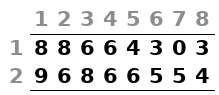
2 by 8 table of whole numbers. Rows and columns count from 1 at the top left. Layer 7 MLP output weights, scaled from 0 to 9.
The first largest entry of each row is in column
1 1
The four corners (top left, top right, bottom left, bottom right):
8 3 9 4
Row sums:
38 49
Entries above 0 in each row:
7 8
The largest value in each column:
9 8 8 6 6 5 5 4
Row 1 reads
8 8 6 6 4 3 0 3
